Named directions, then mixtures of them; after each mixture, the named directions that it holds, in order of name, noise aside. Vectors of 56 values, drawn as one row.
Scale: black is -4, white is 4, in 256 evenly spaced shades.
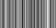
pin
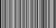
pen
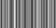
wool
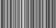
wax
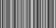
wool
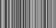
pin, wax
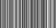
pen, pin, wool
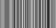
pin, wool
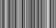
pin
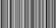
wax, wool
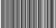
pen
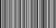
pen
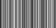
pen, pin, wool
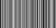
pen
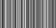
pin, wax, wool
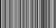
pen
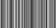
pin, wax, wool
